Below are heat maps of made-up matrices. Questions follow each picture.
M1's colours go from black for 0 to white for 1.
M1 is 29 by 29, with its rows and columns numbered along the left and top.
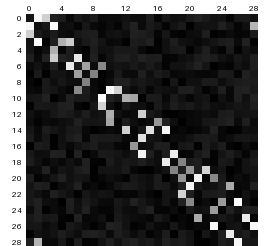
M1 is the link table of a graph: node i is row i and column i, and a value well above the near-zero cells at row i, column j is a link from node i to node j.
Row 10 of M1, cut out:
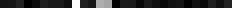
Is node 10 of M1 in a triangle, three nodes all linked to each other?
no
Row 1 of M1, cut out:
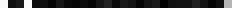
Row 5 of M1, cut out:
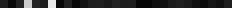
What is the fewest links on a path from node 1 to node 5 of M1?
2
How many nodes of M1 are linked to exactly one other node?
9
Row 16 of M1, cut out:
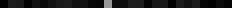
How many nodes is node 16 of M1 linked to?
1
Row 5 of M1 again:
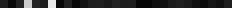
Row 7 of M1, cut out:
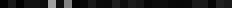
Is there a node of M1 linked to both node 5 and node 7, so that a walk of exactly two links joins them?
yes
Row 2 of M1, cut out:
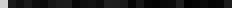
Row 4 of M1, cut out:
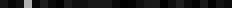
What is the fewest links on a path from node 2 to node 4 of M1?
4
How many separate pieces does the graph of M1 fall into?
1
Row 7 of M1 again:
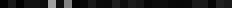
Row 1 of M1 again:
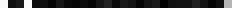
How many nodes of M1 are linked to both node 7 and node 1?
0
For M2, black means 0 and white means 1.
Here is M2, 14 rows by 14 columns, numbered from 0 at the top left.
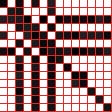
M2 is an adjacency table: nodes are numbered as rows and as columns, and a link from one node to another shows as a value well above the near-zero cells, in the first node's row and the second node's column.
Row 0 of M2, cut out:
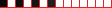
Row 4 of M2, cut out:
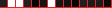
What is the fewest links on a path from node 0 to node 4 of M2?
2
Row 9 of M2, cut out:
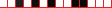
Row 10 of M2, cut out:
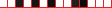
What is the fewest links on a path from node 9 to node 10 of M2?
2
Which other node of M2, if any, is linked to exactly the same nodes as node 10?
node 9
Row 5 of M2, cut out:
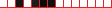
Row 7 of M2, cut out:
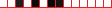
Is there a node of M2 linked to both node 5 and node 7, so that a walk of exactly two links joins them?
yes
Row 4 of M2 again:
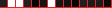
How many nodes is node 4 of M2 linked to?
3
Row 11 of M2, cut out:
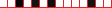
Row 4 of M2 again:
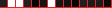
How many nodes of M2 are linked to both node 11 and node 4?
1
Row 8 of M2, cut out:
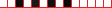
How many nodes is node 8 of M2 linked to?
10
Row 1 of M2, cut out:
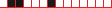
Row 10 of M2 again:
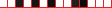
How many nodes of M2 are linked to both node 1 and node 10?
8
